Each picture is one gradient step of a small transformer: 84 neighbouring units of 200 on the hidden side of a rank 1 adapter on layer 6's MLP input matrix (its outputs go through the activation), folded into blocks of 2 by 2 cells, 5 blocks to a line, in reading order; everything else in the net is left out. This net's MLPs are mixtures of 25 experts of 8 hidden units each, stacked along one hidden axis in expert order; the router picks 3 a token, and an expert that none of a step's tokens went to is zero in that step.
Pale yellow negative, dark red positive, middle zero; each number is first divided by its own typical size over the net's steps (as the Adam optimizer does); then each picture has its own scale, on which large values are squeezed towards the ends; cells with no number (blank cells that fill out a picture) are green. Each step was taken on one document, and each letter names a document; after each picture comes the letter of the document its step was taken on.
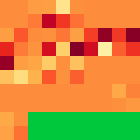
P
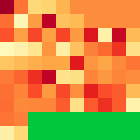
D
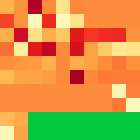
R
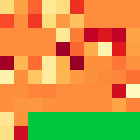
P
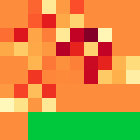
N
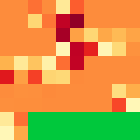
P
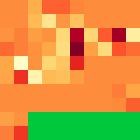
P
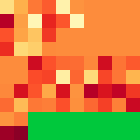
D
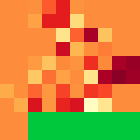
N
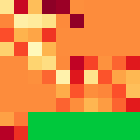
N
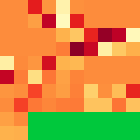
P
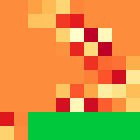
N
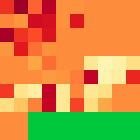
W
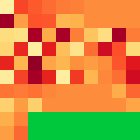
R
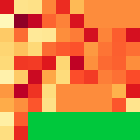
R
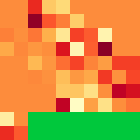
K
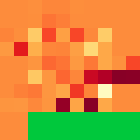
N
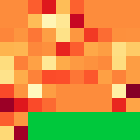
D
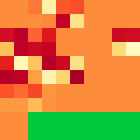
R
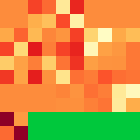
D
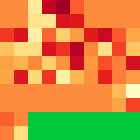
D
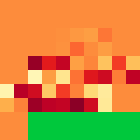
W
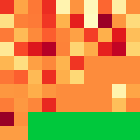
D
